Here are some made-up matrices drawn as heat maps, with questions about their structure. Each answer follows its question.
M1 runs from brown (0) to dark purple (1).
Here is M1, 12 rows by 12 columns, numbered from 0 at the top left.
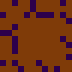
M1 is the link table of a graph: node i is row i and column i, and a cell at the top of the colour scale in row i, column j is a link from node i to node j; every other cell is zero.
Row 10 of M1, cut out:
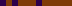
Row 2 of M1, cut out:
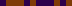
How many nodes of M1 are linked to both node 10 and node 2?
2
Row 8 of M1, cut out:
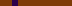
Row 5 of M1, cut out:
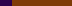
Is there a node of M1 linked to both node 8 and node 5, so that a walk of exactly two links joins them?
no
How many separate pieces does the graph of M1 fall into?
1
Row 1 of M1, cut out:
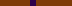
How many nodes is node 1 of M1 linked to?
1
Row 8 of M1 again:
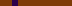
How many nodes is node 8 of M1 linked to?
1
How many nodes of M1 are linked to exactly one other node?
5
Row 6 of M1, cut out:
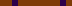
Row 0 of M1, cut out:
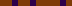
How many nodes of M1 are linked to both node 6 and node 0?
2
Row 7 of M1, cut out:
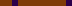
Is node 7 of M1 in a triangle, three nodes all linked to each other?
no
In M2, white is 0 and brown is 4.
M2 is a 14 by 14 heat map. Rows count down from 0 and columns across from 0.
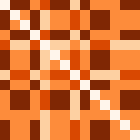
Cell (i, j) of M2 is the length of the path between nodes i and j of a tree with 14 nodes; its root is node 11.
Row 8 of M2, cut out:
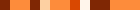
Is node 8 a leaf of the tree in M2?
yes
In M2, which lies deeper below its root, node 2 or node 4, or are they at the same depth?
node 2
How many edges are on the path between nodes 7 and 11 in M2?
1
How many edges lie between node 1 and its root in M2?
2
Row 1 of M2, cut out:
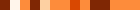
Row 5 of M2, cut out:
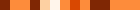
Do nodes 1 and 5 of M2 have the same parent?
yes
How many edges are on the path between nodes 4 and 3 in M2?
3
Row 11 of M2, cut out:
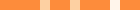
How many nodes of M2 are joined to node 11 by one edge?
2
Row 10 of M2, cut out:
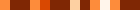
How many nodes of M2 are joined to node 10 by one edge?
1
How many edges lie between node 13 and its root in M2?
2
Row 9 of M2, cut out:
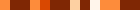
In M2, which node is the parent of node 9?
7
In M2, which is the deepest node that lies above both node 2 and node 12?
4
